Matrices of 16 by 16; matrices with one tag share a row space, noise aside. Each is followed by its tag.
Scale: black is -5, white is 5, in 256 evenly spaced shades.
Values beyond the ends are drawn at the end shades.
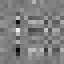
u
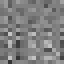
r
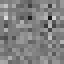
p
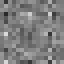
p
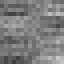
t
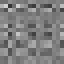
r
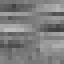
t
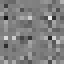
p
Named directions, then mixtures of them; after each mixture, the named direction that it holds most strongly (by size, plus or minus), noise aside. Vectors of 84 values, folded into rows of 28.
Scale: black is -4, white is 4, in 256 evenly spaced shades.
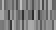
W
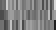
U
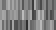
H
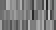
H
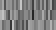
W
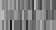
H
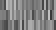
U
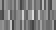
W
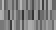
W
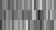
H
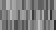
H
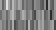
H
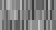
H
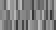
H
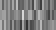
H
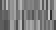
U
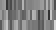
U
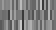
W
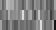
H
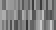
H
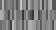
W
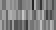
H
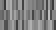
U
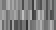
H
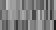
H
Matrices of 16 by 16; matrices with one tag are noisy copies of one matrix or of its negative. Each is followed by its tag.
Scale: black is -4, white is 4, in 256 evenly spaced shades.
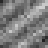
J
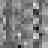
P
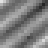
J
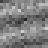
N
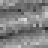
N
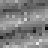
N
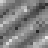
J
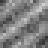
J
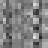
P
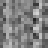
P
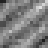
J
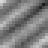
J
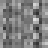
P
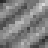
J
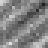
J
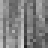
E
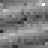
N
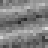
N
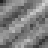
J
